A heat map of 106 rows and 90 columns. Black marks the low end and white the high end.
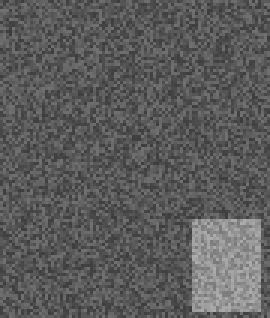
In the bottom right lies a patch that is higher than the rest. The values are skewed, with a long tail toward high values. The bottom right is the ninth with the highest average. No regular stripes run through it. Neither half mirrors the other.
